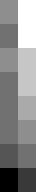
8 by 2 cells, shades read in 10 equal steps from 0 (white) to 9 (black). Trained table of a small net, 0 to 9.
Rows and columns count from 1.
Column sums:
43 23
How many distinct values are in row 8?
2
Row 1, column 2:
0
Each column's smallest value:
4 0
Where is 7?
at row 8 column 2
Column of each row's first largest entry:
1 1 1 1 1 1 1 1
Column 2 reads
0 0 2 2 3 4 5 7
